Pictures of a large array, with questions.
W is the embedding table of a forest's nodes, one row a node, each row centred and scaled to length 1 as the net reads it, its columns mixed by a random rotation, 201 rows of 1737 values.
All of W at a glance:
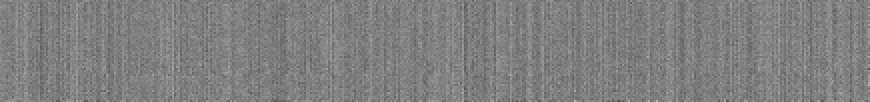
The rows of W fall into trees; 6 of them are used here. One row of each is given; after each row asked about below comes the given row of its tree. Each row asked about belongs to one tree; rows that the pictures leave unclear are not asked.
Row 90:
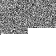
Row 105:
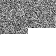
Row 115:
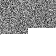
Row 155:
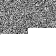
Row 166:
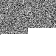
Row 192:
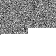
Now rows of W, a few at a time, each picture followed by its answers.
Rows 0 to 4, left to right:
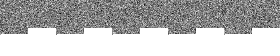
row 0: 155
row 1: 166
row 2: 90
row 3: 166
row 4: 115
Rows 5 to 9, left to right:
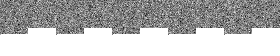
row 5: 105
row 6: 192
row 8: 90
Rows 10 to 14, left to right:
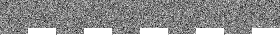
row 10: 115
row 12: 115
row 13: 105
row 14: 90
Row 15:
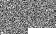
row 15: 90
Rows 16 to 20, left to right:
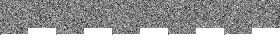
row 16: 115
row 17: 115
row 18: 192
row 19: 90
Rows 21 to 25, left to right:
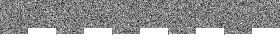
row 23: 192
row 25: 166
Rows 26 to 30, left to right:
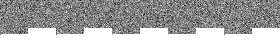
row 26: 192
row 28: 115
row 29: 105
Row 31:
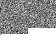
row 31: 115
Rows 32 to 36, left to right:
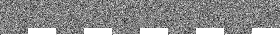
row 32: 192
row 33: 105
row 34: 90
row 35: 115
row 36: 155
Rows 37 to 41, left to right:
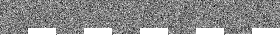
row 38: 192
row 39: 115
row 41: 192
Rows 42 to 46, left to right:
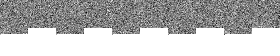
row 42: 115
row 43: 115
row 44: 166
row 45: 115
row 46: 90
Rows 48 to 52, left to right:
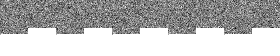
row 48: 155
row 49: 115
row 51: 90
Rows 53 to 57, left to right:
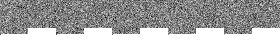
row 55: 192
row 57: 155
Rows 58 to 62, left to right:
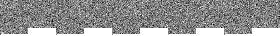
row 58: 90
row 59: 115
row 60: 115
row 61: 105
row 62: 90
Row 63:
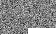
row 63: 115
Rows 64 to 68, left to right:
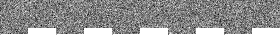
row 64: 115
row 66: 155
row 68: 115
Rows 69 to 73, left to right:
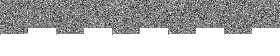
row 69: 166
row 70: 105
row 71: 90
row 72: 90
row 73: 105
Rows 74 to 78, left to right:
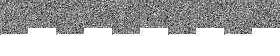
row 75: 155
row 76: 90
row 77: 115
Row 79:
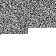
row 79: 192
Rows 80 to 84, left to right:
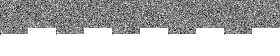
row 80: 90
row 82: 115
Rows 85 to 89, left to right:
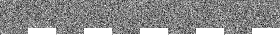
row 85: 90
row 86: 115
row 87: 115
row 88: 115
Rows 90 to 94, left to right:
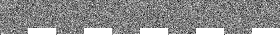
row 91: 192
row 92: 115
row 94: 192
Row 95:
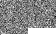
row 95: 90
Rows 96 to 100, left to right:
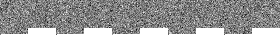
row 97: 90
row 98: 192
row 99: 90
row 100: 192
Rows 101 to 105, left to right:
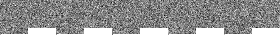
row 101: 115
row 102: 90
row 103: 115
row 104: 115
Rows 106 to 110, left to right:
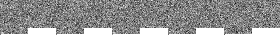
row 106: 90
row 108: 90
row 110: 192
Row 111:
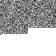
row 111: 90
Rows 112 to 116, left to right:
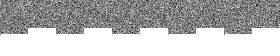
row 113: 105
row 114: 105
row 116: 90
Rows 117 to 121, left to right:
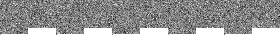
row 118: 90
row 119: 192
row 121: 90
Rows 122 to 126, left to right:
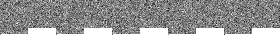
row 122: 166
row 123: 90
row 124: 90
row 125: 115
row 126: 90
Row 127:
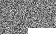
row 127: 105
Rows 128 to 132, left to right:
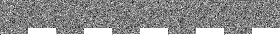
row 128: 90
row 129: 105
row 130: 105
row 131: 90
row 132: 115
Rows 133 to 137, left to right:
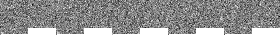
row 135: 105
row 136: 115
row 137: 90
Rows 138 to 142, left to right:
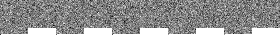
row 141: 115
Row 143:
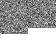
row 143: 105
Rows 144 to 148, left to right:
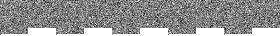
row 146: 115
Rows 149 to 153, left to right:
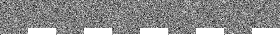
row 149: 192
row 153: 105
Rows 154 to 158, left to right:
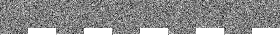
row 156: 166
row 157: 90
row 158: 115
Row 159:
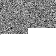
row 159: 115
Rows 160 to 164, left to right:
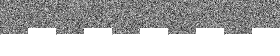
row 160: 155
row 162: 105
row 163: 166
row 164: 115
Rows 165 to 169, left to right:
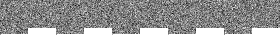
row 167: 115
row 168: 166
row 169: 90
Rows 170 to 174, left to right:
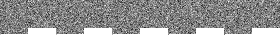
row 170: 105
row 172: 105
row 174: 90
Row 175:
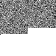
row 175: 90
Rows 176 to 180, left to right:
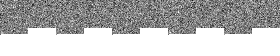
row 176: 90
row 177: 192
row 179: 90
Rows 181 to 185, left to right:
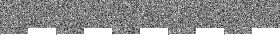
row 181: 155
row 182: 115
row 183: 115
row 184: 90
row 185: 90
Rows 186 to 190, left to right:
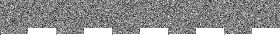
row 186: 90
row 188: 166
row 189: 115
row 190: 105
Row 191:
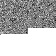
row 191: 90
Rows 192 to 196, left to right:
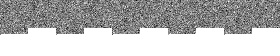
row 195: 155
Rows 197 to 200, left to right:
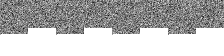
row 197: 166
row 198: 115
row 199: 166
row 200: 115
